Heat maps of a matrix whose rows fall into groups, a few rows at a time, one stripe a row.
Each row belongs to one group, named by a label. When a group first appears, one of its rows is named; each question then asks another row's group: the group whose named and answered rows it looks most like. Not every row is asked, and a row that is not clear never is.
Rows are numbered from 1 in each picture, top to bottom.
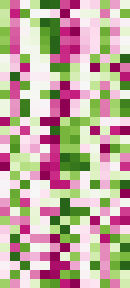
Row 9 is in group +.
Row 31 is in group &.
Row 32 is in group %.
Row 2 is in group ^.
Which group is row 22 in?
+
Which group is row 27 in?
&
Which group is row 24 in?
&
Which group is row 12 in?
^
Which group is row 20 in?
&
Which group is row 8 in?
+
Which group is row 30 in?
^
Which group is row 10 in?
^
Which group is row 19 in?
&
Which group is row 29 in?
&
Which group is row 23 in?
+
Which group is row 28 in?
^
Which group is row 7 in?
^
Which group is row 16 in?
&
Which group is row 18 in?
&
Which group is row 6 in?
%
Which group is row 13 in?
^
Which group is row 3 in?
%
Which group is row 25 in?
+
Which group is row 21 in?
^
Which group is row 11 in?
%
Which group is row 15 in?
+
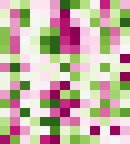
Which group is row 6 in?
%
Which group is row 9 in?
+
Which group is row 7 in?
+
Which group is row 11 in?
&
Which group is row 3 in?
^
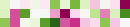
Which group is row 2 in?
^
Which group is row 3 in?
%
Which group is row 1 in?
+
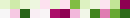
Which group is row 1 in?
+
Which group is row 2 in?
^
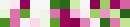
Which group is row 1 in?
+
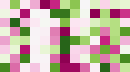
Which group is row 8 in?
%
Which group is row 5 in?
&
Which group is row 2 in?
+
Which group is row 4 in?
^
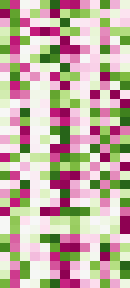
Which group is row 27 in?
%
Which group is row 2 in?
&
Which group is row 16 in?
+
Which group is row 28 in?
%
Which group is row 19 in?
+
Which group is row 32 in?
%
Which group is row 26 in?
+
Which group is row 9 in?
&
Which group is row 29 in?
&
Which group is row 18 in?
&
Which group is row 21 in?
^
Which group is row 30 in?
^
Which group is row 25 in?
+
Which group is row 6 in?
%
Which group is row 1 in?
%
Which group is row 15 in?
+
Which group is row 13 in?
^
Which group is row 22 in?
+
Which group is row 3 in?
+
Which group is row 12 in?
+
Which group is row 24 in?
&
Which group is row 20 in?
%
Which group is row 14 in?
^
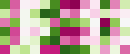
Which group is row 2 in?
%
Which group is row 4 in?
%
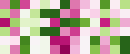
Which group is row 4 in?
%
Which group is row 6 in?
^
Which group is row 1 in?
+
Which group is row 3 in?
&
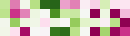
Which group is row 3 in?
+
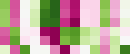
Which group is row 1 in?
%
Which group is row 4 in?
&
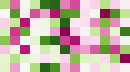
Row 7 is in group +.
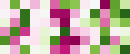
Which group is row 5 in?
%
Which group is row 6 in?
^
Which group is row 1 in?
&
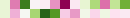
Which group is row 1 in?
^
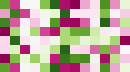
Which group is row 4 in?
&
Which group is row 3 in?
%
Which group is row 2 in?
+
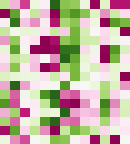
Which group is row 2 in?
&
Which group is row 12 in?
%
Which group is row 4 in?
+
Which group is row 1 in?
+
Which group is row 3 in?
&
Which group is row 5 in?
&
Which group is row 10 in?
+
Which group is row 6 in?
&
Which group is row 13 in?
+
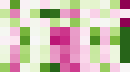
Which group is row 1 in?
+
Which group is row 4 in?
^
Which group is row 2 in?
%
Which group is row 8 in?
%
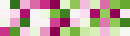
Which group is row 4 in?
&
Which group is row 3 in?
^
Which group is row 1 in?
&
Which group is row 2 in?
+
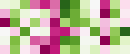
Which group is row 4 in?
^
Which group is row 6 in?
&
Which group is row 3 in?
&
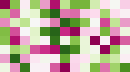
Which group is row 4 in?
%
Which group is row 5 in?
+
